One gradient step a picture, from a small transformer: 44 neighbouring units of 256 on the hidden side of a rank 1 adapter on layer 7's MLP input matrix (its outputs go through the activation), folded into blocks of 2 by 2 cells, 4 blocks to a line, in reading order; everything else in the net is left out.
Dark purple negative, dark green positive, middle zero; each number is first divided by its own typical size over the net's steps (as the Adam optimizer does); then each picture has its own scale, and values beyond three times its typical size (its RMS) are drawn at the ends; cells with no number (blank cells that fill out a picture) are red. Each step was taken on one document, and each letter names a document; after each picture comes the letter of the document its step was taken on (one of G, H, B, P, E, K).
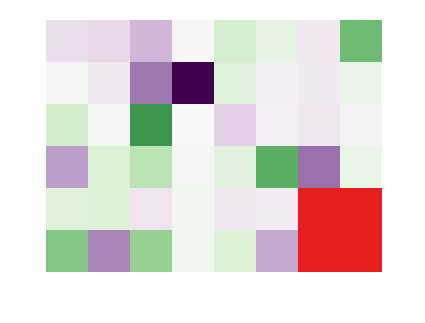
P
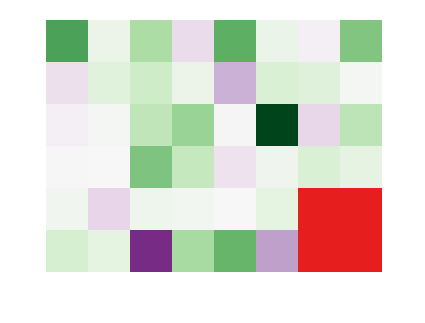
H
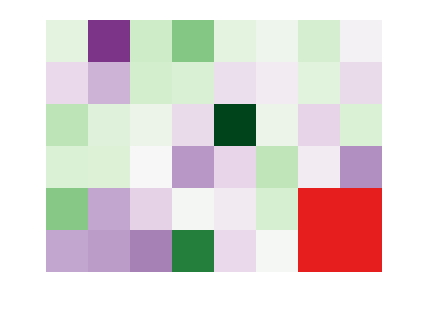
H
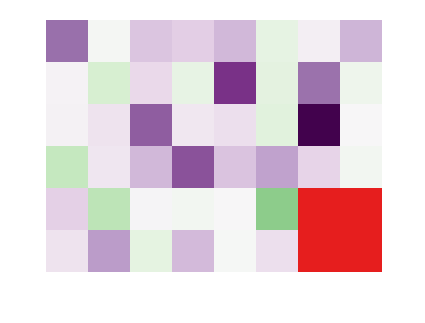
H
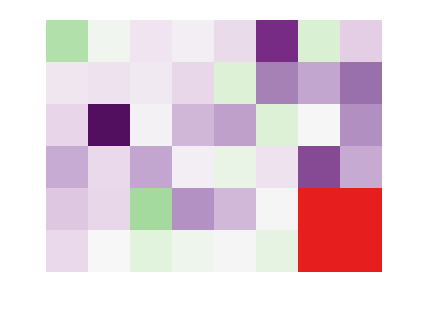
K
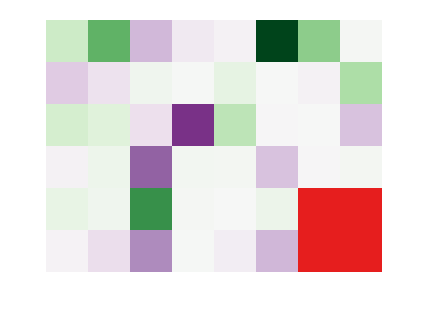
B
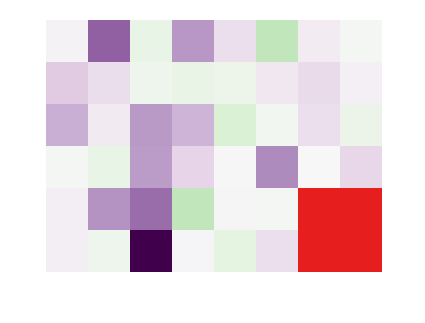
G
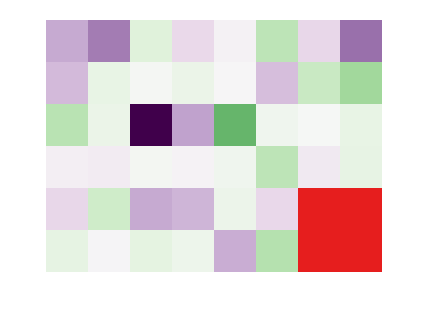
G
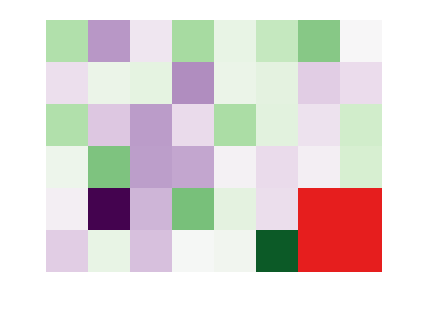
G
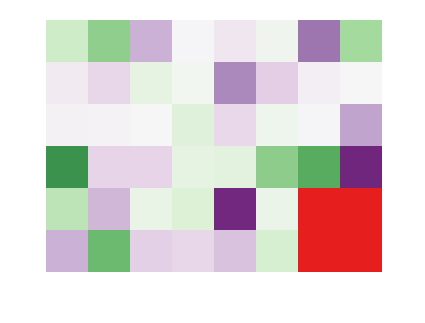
P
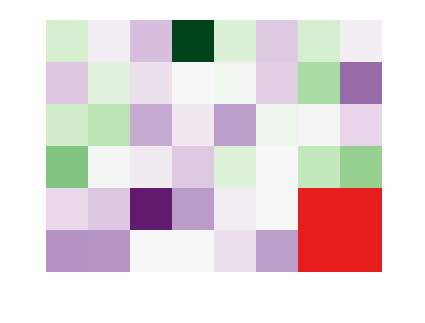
K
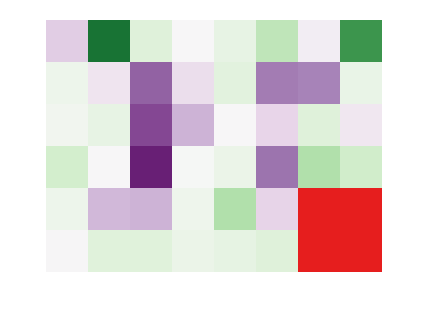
P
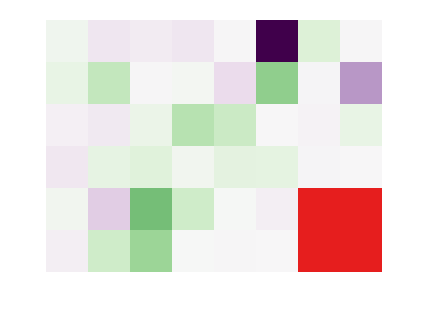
B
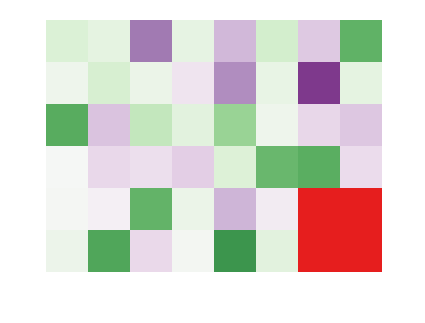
P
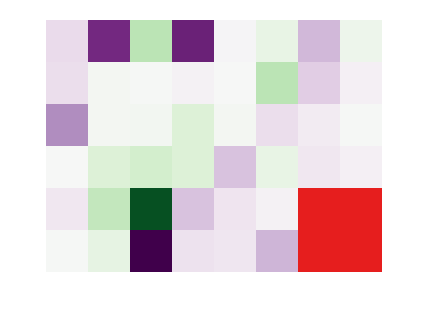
G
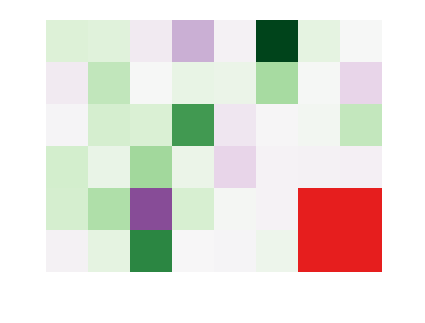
B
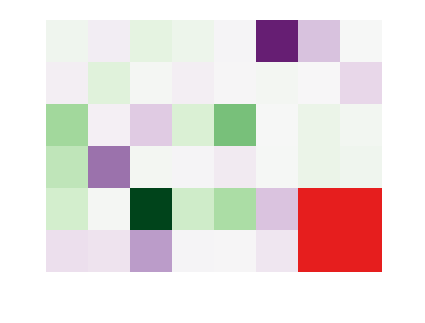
K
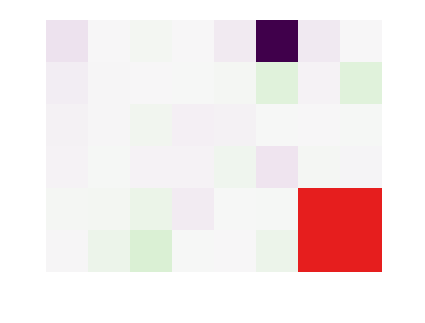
B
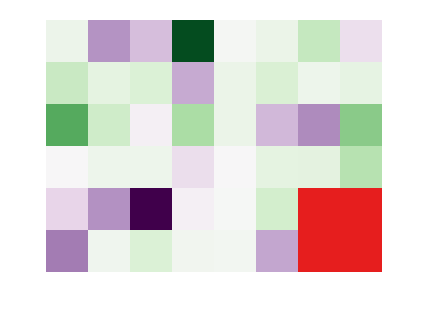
G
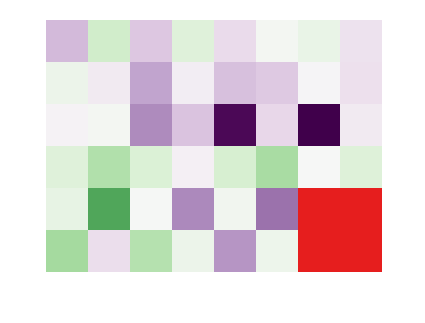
H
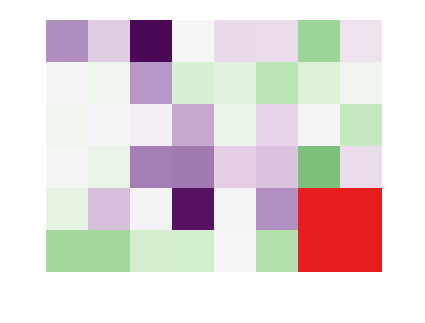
H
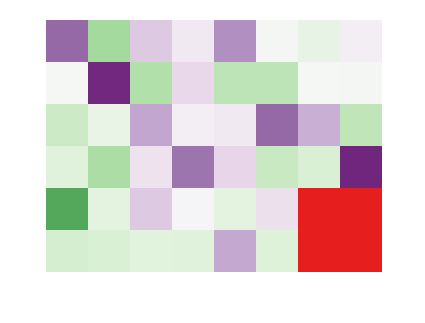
H
